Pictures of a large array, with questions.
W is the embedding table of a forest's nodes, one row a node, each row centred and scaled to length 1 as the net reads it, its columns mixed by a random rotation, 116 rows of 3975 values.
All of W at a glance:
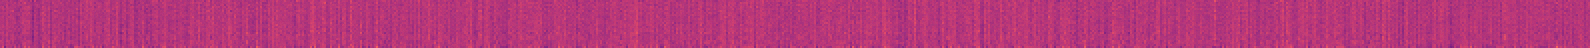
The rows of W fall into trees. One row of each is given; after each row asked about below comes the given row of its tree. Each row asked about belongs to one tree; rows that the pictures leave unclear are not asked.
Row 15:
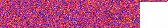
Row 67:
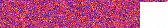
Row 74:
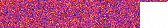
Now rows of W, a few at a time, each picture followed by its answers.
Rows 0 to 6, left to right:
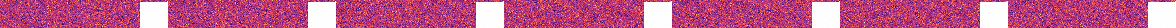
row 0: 15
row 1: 15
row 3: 67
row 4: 15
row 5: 67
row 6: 15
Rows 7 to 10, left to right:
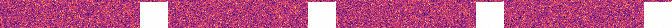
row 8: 74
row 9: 74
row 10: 67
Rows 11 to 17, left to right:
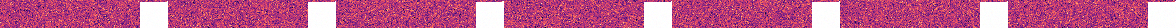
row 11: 74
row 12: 15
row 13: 67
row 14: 15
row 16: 74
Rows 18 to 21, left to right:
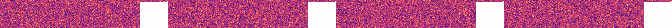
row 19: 15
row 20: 74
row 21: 67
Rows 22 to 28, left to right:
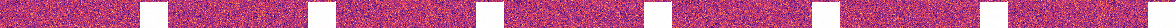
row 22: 15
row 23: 74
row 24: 74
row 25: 15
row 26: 15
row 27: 15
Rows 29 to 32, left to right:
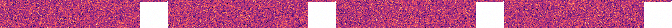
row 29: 15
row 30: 67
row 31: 74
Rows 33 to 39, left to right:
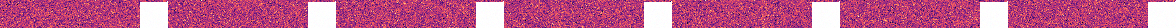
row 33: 15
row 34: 74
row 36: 15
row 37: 74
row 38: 67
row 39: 15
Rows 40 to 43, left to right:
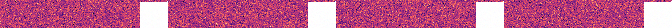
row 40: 15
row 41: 15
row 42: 74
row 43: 15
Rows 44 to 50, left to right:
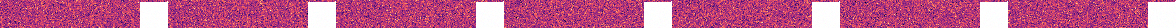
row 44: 74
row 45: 74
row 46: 74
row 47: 15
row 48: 15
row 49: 15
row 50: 74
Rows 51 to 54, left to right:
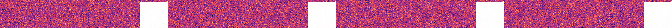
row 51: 74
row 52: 15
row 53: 67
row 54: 74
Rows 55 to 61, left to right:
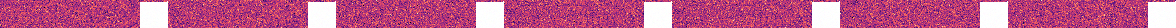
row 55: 67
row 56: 74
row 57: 15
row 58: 74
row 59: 74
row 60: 15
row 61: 74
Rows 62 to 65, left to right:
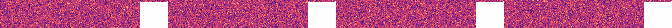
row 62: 74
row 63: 74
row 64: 15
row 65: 74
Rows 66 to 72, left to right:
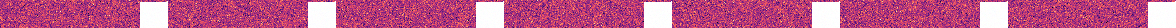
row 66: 74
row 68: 15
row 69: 74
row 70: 74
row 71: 74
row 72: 67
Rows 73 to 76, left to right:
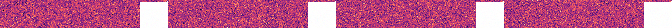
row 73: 15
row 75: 67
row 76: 74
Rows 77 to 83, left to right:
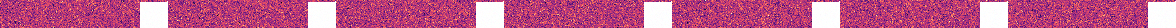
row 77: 74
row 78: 15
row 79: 74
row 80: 15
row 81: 74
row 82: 74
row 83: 74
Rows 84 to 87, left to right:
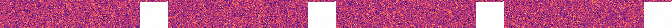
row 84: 74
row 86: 15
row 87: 15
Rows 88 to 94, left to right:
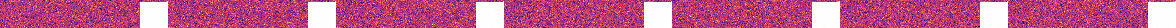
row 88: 67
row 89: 15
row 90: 15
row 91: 15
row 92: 67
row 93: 15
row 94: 74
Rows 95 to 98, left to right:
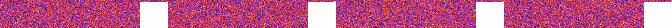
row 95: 15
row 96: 67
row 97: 15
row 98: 15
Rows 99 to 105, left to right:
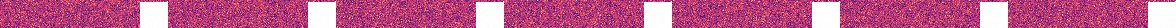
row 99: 74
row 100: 74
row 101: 15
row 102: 74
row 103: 74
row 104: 74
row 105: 74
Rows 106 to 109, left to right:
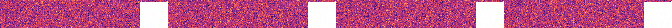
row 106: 74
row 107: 74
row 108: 74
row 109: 15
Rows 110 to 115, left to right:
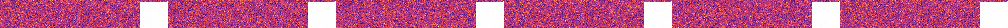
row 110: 74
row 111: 74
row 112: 15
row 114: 15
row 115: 74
